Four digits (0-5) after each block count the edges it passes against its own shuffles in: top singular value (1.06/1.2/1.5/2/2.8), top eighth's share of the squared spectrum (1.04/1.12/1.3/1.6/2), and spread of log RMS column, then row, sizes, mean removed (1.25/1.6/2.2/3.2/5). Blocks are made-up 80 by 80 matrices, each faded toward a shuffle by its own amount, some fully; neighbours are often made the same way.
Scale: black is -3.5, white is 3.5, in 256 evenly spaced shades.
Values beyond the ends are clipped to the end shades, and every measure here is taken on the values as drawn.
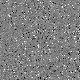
3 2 1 0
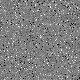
2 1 0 0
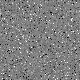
0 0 0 0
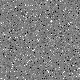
0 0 0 0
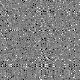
4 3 2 2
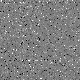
2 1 0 0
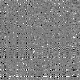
4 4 2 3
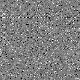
3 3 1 1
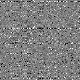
4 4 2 2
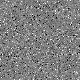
2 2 0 0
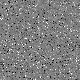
0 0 0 0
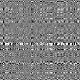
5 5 3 4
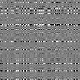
5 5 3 4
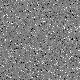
0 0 0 0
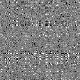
4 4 2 3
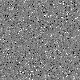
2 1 0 0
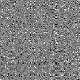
4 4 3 2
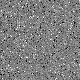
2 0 0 0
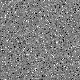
2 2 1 0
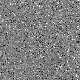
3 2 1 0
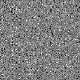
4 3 2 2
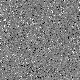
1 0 0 0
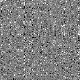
4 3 2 1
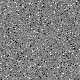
0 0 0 0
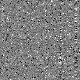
3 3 2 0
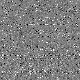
1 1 0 2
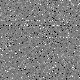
2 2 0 1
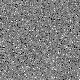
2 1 0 0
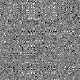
4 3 2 2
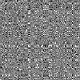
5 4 3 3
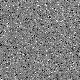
1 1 0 0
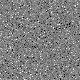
2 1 0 0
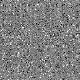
3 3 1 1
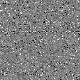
3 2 0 1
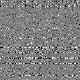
4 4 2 3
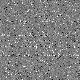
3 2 0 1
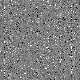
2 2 2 0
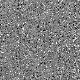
1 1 2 0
